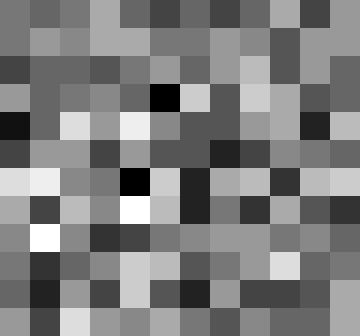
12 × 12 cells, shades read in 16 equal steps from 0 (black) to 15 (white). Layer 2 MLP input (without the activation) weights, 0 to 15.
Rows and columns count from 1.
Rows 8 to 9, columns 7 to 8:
2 7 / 8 9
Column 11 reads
4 9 9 5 2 7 11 5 8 6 5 6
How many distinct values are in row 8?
9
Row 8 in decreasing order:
15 11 11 10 10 8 7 5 4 3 3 2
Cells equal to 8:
14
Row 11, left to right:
6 2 9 4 12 5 2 9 4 4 5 10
